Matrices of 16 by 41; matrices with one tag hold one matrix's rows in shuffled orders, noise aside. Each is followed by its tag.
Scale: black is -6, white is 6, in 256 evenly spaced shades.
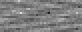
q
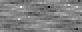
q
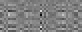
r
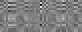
r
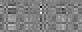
r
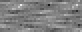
q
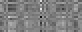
r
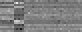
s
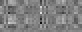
r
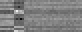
s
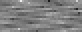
q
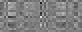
r
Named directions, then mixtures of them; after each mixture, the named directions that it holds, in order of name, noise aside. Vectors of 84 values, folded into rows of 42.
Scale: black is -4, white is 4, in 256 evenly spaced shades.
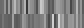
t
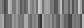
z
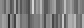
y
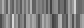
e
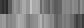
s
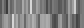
e, s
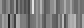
y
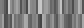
t, z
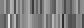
y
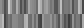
z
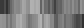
s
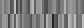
e, y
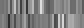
t, y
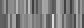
t, y
